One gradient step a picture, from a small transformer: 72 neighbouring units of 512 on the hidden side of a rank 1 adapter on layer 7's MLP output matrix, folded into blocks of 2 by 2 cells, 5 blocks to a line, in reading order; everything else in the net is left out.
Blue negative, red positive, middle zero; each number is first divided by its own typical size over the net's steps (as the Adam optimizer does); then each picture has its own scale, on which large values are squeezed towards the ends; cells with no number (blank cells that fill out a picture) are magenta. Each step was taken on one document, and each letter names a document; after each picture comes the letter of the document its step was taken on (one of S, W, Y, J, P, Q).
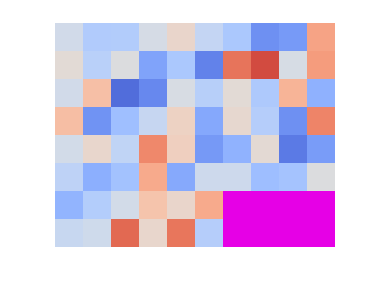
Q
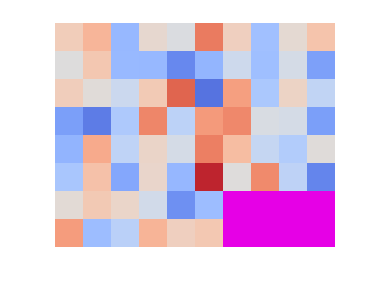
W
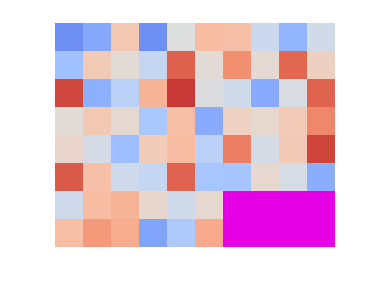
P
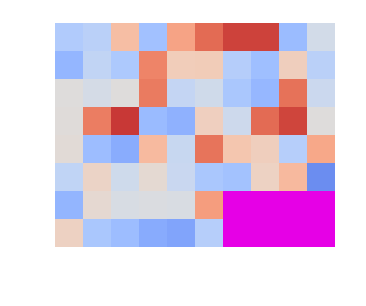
Q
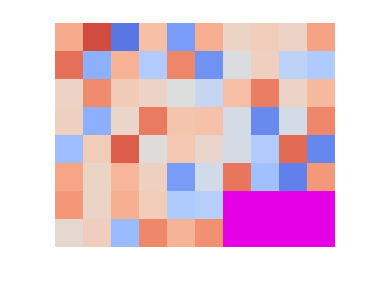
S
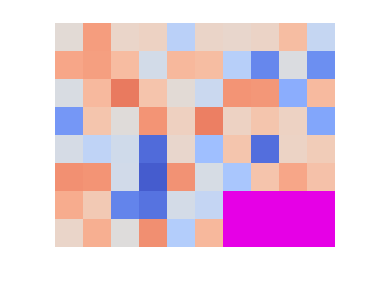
W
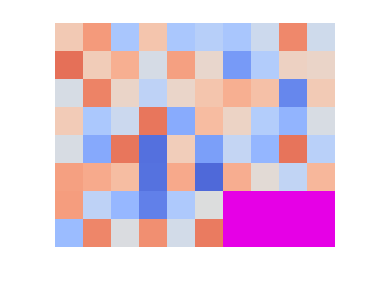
S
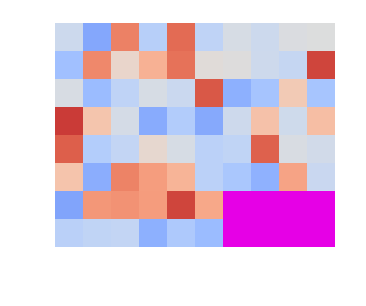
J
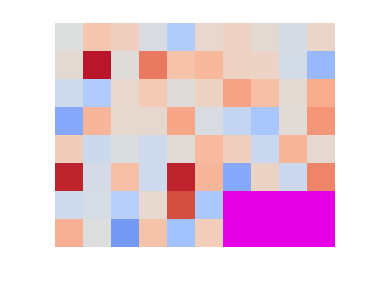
W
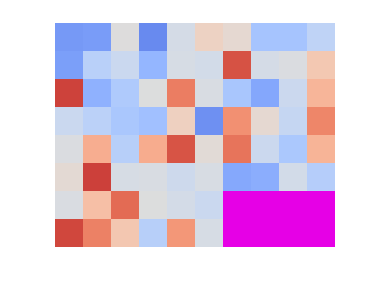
P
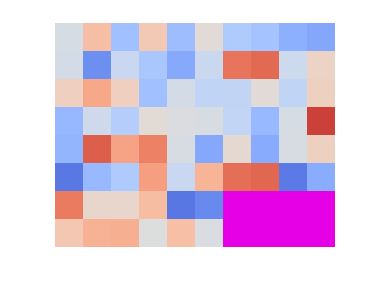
W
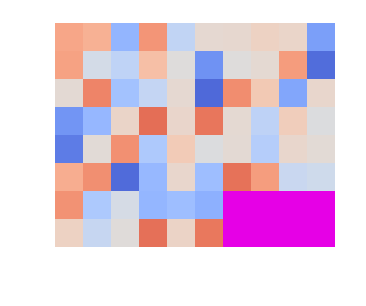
S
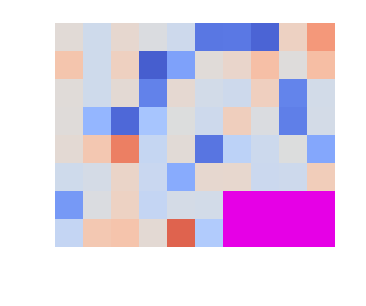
Q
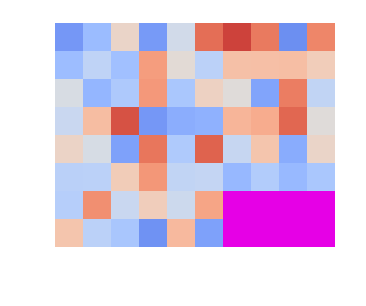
Q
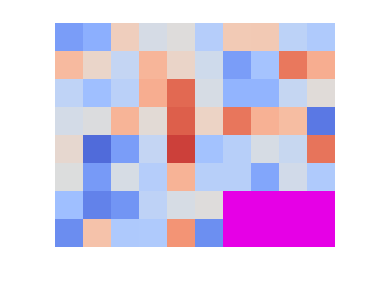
P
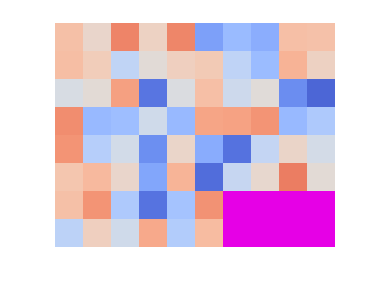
S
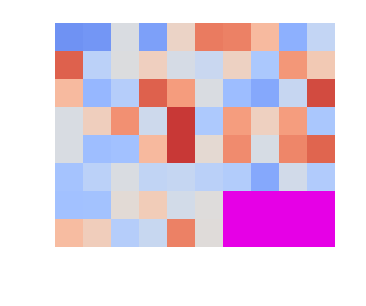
P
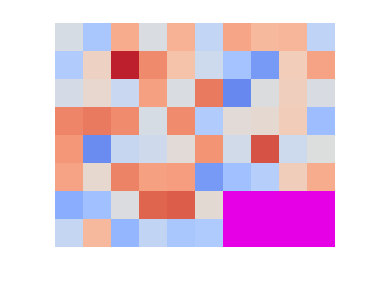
J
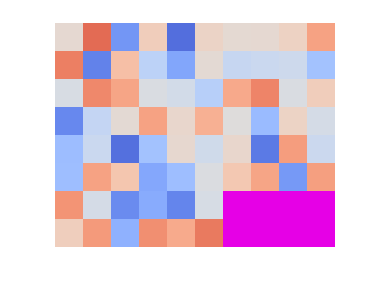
W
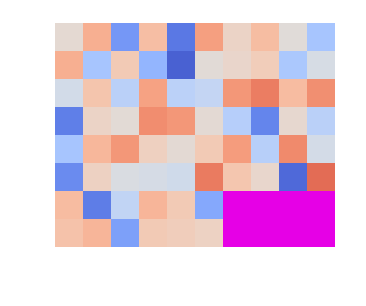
S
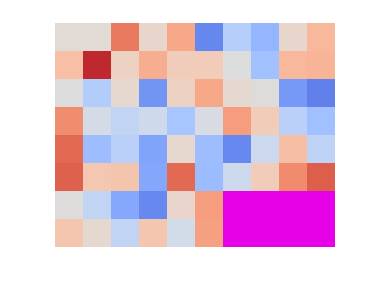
S
